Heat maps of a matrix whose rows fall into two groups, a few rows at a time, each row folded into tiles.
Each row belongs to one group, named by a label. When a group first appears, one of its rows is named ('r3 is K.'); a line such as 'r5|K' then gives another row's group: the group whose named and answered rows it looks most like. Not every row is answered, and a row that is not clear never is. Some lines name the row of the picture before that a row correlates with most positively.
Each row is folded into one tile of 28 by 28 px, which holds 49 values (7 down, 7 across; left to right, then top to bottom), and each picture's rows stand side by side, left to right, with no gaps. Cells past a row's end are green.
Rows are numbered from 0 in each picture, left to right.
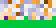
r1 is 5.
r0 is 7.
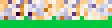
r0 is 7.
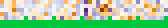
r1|7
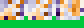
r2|5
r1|7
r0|7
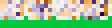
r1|5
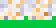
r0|7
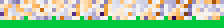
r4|7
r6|7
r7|5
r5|7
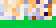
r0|5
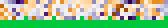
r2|5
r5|5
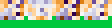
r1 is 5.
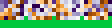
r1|5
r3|5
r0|7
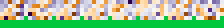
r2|7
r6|7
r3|7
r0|7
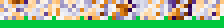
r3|7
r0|5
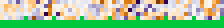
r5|5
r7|5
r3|5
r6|7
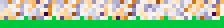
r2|7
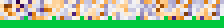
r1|5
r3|7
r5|5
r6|7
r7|7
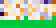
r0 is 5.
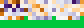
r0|5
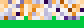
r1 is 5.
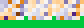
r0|7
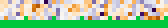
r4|7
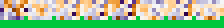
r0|5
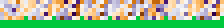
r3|7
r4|7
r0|5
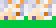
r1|7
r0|7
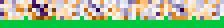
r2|7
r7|7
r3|5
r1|5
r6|5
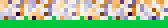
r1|7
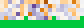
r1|5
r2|5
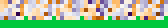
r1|7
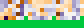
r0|7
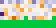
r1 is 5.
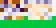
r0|5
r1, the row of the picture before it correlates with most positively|0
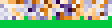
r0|5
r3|7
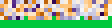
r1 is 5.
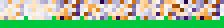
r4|7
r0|7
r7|7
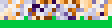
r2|5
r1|5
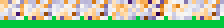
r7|7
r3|7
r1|7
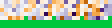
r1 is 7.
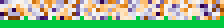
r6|5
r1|5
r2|7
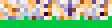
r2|5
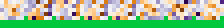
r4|7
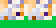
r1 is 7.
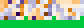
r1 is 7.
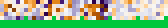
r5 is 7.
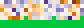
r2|5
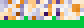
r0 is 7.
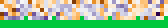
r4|5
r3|5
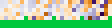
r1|7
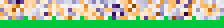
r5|7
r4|5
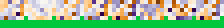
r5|5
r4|7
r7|7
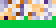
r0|7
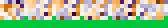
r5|5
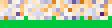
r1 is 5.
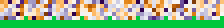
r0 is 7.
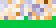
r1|5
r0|7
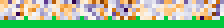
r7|7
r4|5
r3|5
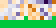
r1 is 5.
